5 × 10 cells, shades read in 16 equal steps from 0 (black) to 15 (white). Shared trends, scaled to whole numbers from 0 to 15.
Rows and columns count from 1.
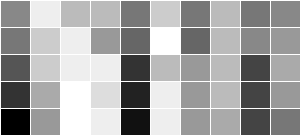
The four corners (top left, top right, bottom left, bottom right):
8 8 0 7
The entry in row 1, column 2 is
14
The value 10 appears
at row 3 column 10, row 4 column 2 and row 5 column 8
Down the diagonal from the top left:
8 12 14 13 1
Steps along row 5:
up up down down up down up down up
